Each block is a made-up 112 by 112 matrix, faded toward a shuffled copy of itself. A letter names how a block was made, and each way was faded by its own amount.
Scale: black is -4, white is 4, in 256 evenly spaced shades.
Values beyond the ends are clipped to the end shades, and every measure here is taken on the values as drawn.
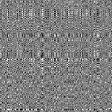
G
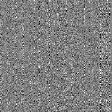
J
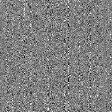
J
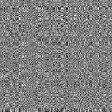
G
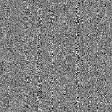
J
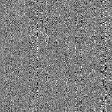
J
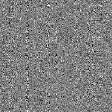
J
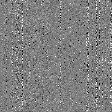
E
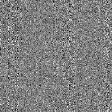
J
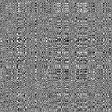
G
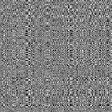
G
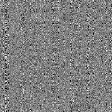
J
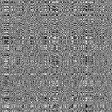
G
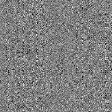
J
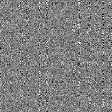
J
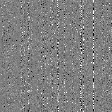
E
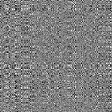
G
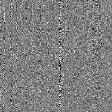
J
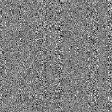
J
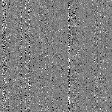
E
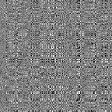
G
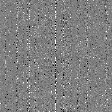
E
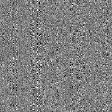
J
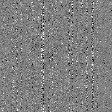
E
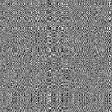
G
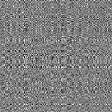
G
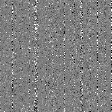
E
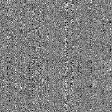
J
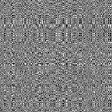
G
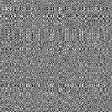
G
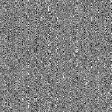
J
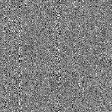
J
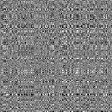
G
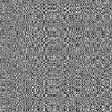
G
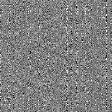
J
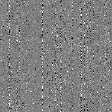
E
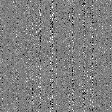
E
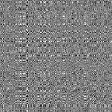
G
